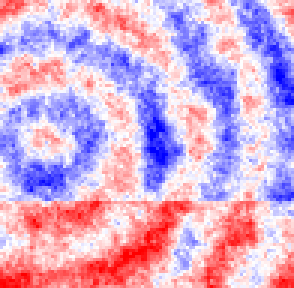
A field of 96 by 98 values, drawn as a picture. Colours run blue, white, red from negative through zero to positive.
Concentric rings centre on the middle left. A horizontal seam about 70% of the way down splits the table, and the bottom part is higher. There are no lone odd cells. The values follow a bell shape.
